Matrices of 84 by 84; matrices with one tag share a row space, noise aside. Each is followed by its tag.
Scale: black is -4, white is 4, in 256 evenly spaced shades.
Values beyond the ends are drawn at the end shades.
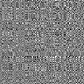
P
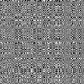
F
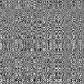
F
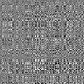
P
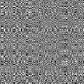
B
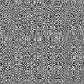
F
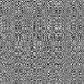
F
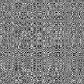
F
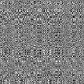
F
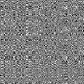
B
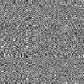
B
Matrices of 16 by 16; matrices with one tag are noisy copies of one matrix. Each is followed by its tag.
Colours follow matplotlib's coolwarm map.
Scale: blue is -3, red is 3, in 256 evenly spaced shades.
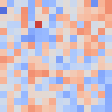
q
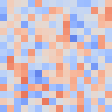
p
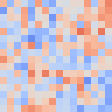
q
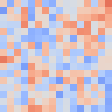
q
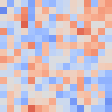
q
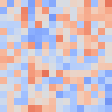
q
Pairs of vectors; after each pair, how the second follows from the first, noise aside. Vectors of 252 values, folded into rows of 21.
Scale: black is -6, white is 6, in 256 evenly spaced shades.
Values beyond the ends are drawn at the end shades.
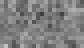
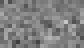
wrapped around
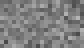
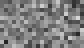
scaled up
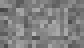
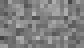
wrapped around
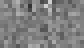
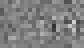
wrapped around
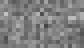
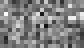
scaled up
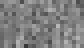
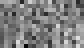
scaled up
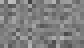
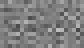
wrapped around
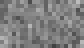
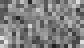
scaled up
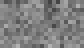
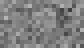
wrapped around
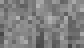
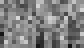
scaled up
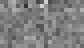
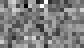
scaled up
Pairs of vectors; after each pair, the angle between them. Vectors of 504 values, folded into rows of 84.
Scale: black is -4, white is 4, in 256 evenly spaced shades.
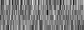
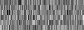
orthogonal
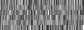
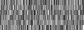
nearly parallel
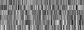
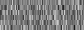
partly aligned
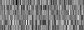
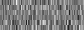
nearly opposite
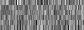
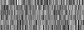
nearly parallel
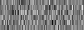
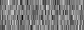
orthogonal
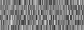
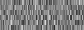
nearly parallel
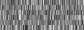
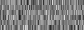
nearly opposite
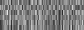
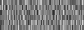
partly aligned
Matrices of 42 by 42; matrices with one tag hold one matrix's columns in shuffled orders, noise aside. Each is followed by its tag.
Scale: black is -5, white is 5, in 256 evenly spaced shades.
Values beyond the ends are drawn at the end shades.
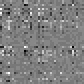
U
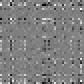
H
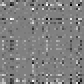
H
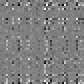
H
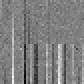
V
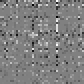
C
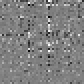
C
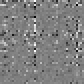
C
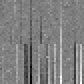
V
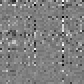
C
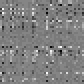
U
